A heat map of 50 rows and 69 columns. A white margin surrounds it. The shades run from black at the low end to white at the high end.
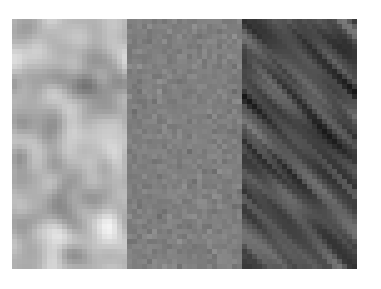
The table splits into one row of 3 panels. Panel 1,1: high, blotchy. Panel 1,2: middling, fine-grained, faint in contrast. Panel 1,3: low, slanting down to the right.
